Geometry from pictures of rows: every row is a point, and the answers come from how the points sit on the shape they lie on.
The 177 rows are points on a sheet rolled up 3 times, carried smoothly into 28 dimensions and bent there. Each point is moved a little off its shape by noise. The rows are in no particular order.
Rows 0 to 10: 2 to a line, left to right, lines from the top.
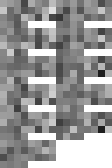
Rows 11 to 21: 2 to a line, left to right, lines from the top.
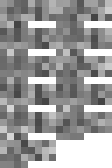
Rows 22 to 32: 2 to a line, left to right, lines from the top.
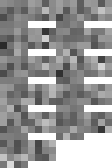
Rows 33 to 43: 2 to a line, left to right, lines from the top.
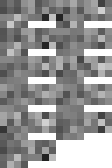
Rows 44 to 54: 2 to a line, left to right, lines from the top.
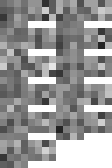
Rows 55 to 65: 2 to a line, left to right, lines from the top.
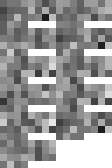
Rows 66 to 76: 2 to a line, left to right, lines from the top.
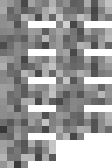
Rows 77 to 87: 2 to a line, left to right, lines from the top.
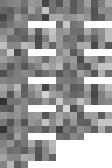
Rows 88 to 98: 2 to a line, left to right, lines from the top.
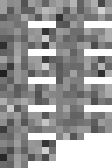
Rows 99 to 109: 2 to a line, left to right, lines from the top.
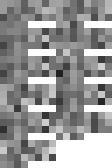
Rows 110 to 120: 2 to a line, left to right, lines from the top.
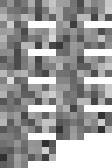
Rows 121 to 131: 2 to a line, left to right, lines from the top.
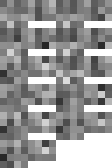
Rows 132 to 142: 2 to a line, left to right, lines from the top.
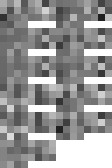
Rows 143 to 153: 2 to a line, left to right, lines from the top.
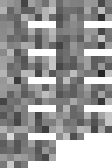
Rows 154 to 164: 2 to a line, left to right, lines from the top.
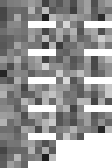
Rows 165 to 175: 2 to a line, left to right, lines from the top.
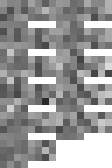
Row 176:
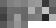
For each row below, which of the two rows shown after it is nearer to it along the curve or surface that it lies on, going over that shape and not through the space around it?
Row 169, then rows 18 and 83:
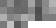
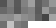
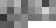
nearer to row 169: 18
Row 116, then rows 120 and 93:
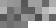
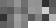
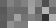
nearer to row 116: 120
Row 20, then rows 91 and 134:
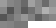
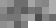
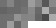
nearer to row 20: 134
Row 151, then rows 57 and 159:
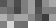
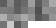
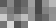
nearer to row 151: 159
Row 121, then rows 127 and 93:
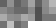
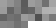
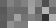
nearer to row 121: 93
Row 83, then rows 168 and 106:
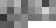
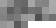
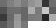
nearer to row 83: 106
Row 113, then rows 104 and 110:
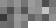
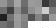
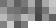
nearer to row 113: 104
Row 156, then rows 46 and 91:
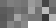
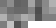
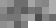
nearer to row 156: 46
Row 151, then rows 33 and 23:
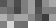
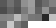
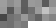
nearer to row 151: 33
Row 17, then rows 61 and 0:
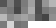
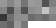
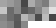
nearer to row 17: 0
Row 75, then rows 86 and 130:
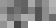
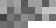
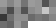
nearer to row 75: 86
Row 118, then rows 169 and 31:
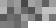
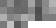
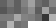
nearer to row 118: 169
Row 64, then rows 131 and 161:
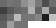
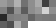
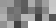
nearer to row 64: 131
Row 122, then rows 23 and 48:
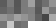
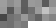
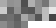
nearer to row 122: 23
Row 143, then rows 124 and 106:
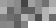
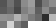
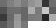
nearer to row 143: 106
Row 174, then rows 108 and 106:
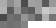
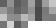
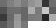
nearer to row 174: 106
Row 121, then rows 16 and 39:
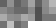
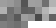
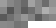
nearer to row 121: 16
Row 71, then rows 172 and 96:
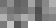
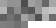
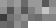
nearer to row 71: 172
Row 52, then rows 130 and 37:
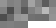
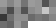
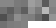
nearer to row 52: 37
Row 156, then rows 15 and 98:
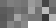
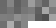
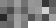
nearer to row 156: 15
